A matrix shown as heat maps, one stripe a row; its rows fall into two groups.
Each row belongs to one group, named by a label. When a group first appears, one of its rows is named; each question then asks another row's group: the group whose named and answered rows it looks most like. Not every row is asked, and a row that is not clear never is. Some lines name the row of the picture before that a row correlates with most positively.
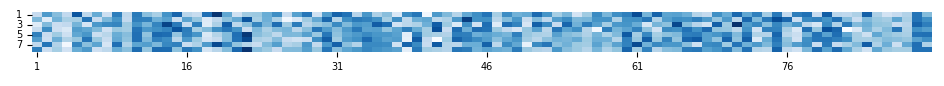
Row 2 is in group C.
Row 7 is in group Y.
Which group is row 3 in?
Y
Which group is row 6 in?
C
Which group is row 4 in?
C
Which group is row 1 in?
Y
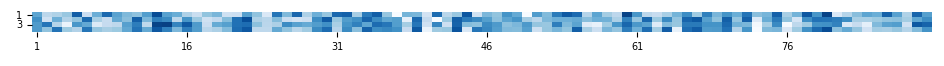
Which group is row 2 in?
C
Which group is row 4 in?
C
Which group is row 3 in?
C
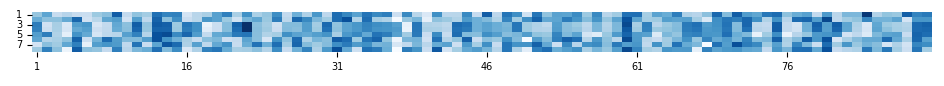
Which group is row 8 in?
Y
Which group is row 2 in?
Y
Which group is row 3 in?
C
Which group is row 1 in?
Y
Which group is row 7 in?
Y
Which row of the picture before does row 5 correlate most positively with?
3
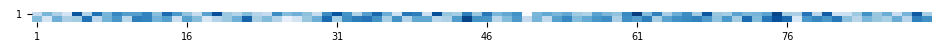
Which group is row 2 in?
C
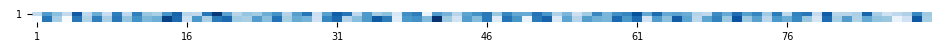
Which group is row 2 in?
Y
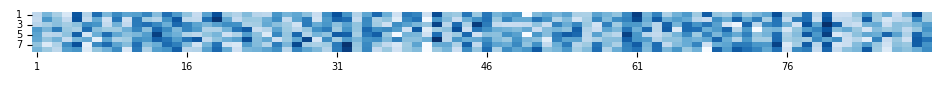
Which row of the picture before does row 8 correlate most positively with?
1
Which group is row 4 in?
C
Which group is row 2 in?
Y
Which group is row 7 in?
Y
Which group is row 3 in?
C
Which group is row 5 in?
Y
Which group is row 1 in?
Y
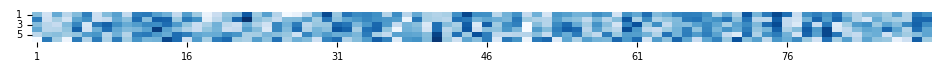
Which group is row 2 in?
C
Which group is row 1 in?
C
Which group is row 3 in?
Y
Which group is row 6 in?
Y
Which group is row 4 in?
Y
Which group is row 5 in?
C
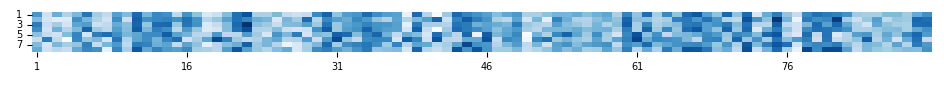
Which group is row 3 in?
C
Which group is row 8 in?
C
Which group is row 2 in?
C
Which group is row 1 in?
C
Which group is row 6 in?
Y
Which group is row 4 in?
C
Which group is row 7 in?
C
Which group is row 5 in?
Y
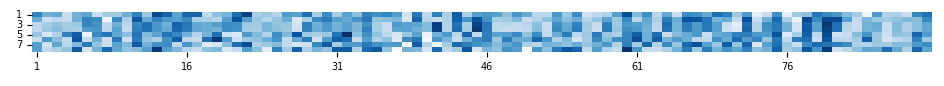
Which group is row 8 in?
Y
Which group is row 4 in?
C
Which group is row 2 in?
C
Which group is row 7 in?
C
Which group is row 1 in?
C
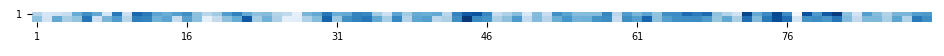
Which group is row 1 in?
C
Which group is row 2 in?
C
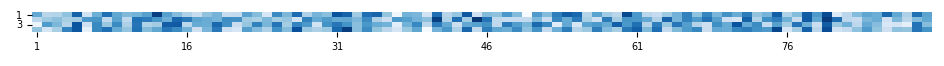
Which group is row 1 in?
Y
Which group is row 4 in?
Y
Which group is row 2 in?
C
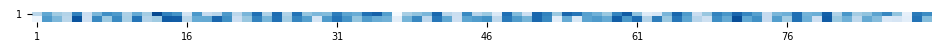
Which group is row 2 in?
Y
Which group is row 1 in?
Y
